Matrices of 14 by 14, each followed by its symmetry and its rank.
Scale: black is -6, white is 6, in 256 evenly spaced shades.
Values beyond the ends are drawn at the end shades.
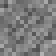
symmetric, full rank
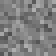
antisymmetric, full rank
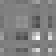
symmetric, rank one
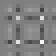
symmetric, rank one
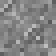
symmetric, full rank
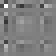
symmetric, rank one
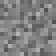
antisymmetric, full rank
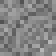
symmetric, full rank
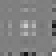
symmetric, rank one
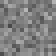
antisymmetric, full rank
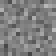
antisymmetric, full rank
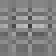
neither, rank one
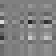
neither, rank one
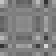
symmetric, rank one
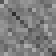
symmetric, full rank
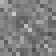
symmetric, full rank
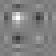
symmetric, rank one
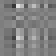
neither, rank one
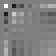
symmetric, rank one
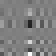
neither, rank one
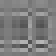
neither, rank one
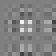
symmetric, rank one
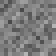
symmetric, full rank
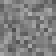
antisymmetric, full rank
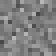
antisymmetric, full rank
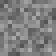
symmetric, full rank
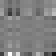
neither, rank one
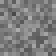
symmetric, full rank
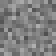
antisymmetric, full rank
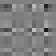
neither, rank one
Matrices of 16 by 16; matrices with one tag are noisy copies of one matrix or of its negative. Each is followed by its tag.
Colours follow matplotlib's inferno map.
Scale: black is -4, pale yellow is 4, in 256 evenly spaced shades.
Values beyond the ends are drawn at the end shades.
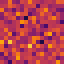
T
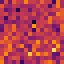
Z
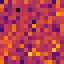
Z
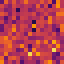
Z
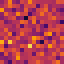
T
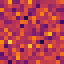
T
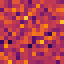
T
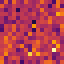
Z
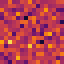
T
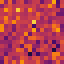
Z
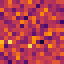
T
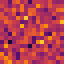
T
